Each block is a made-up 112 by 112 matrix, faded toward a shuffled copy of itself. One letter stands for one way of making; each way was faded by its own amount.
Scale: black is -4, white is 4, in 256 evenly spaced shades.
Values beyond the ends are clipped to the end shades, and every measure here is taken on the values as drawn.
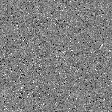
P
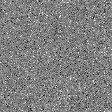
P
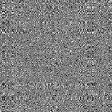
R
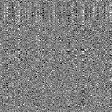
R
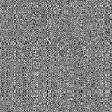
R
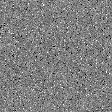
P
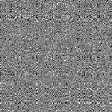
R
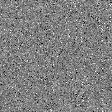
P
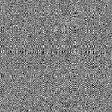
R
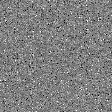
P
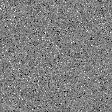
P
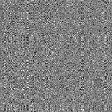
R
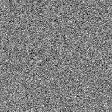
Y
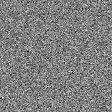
Y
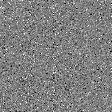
P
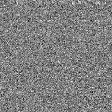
Y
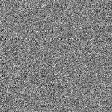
Y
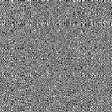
R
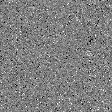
P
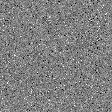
P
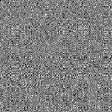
R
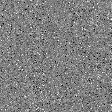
P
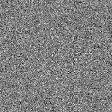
Y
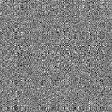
R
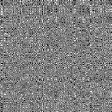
R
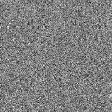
Y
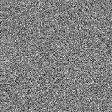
Y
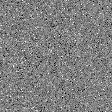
P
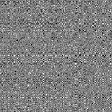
R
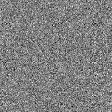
Y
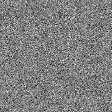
Y
